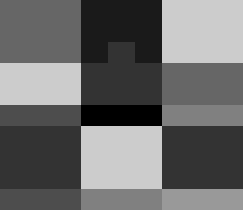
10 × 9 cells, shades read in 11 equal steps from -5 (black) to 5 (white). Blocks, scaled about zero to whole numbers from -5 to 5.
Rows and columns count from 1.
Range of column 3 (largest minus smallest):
6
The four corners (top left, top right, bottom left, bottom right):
-1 3 -2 1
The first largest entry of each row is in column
7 7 7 1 1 7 4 4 4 7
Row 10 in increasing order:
-2 -2 -2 0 0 0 1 1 1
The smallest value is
-5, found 3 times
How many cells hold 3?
24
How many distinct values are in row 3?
4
